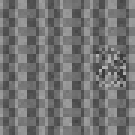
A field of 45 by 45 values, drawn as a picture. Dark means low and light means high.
Values change most from cell to cell in the middle right. Stripes running up and down repeat 6 times from left to right. An odd patch, rougher than its surroundings, sits in the middle right.
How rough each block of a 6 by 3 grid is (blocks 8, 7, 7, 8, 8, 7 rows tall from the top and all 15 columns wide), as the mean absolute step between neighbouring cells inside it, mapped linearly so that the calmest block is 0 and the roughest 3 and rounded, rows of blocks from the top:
000 | 000 | 002 | 003 | 000 | 000
